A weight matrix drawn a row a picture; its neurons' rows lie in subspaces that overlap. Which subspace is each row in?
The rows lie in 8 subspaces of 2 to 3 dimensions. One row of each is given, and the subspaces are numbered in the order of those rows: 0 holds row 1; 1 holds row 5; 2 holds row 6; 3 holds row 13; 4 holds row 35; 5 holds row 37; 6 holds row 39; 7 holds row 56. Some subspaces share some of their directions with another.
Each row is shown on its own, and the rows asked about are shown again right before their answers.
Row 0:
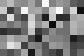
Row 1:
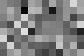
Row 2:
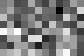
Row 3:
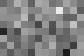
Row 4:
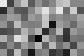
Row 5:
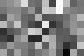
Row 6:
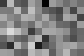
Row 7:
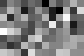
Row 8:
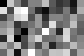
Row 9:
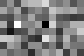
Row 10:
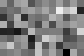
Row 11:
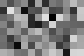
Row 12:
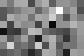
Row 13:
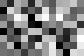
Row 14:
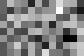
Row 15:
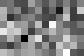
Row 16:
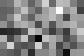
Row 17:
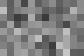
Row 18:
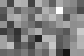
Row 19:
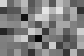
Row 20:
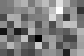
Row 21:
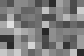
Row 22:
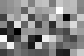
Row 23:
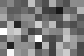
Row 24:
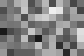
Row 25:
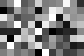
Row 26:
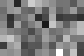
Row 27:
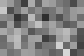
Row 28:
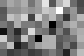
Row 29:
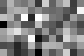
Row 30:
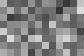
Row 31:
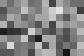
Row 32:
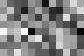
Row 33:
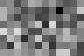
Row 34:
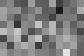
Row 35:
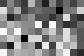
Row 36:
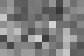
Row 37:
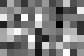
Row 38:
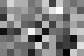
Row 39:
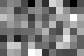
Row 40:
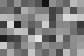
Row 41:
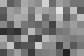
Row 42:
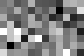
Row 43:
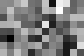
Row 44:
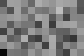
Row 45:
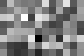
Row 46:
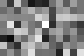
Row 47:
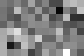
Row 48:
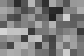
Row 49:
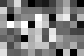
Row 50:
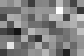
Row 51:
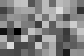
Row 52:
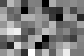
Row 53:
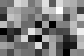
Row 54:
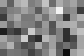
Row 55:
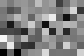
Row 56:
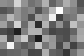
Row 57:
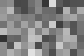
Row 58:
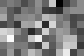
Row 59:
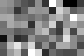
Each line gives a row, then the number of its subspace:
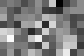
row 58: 1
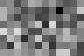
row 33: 4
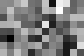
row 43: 1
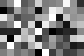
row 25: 7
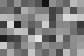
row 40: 4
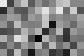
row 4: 0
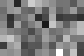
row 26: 4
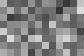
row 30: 2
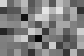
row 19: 0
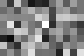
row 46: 4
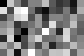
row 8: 0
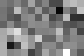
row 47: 6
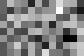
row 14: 2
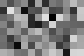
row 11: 3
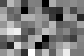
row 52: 2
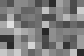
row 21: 1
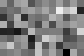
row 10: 5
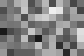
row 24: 0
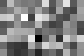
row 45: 5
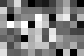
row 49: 4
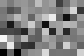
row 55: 1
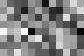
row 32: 0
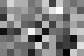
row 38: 1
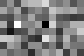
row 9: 4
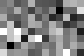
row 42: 6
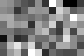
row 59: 6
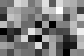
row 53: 1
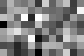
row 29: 5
